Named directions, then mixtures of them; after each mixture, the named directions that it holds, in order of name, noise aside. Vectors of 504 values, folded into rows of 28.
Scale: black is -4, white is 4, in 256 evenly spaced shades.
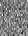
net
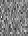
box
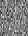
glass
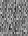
box, glass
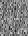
box, glass, net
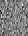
box, glass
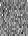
net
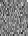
box, glass, net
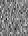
box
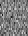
glass, net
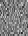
box, glass, net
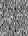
box, glass, net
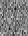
box, glass, net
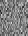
box, glass, net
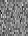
box, glass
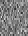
box, net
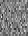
box, net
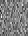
box, glass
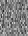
box, glass, net
